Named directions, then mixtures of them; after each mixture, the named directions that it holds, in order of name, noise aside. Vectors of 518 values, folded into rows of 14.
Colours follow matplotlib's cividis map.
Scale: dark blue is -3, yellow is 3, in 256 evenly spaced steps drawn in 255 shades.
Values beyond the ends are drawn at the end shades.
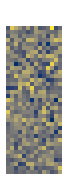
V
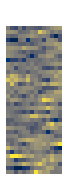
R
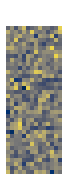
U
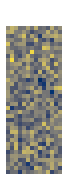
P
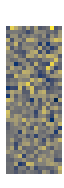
V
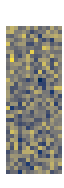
P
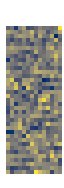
R, U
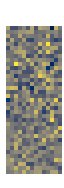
V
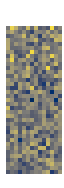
P, V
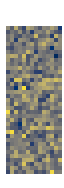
U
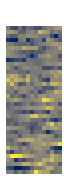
R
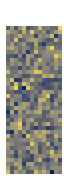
U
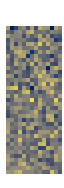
P, V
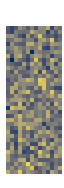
P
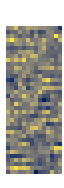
R, U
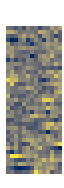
P, R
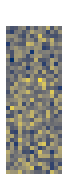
P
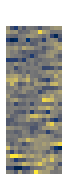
R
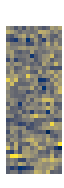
P, R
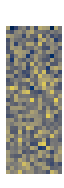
P, V
